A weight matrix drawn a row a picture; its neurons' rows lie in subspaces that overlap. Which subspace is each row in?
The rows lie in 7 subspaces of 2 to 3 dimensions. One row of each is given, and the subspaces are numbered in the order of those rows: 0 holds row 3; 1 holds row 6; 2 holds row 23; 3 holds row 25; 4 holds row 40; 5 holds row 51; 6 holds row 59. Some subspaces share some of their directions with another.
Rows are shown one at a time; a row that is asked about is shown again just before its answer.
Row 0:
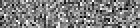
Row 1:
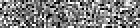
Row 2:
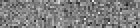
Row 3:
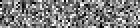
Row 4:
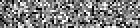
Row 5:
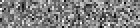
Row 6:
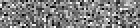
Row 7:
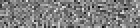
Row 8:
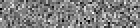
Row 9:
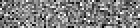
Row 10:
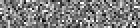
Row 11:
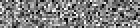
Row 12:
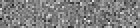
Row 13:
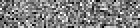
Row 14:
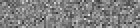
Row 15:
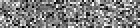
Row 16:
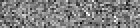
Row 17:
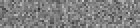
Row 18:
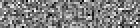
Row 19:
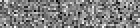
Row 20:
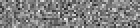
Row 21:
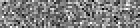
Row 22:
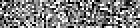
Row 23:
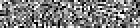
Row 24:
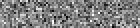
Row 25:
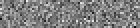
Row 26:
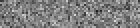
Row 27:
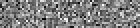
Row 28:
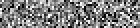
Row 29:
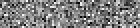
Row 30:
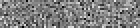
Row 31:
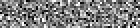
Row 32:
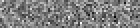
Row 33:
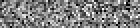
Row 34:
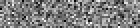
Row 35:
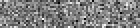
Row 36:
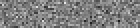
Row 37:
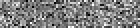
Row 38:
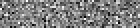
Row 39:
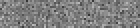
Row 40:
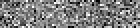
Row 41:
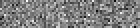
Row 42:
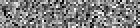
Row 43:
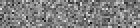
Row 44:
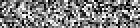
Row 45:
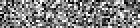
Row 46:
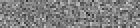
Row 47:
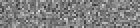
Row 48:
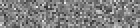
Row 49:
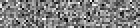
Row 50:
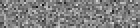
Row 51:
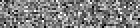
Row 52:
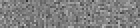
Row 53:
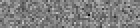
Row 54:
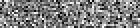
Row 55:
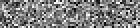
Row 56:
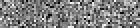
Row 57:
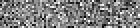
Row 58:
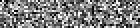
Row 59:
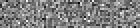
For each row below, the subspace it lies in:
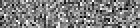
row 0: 4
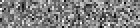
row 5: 0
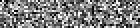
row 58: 5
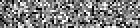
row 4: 1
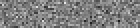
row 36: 4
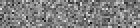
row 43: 2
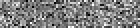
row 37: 4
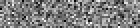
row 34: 2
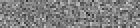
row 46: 3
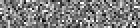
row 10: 3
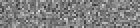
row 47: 6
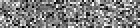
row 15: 4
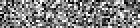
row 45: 2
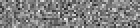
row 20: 6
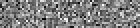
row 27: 6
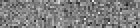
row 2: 5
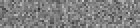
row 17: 5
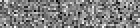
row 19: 5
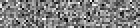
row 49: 6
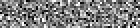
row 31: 3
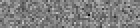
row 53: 0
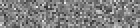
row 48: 4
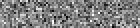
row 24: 1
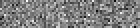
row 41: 4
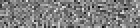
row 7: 2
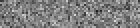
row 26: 0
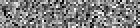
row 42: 4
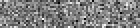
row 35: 5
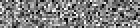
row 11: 6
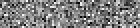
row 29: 1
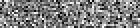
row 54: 5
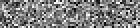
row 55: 4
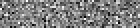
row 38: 1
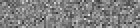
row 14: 0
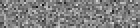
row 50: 4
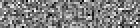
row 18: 5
